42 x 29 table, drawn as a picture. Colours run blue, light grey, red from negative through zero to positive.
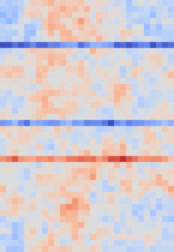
Grain: streaks across. Odd lines: rows 8, 21 and 27. Average level on the scale: 50%.
